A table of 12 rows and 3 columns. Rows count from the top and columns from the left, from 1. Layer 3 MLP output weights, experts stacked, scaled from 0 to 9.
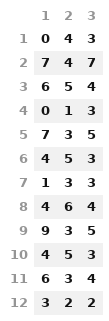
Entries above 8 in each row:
0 0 0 0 0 0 0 0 1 0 0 0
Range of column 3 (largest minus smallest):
5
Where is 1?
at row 4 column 2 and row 7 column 1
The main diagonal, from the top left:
0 4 4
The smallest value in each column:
0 1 2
